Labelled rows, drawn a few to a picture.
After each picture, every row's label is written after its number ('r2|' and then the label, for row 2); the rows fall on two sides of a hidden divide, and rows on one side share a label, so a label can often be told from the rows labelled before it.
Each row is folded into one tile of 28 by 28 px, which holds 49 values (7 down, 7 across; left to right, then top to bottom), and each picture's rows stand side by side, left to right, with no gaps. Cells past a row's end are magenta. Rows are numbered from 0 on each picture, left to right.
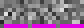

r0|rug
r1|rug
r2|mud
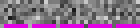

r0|rug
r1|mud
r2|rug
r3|rug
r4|rug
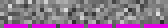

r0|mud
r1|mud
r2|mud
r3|rug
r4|rug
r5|rug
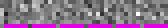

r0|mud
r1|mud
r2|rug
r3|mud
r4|rug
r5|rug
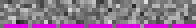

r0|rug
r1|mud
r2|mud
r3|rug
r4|rug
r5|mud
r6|rug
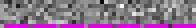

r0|rug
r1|rug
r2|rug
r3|rug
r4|mud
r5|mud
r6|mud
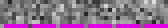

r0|rug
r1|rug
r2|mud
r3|mud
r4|mud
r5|mud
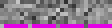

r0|mud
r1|rug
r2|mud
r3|rug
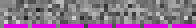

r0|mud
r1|rug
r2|rug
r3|rug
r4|mud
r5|rug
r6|rug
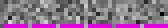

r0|rug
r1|mud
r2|rug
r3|rug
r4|mud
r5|rug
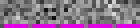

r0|rug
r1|mud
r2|rug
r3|mud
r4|rug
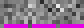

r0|rug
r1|rug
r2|rug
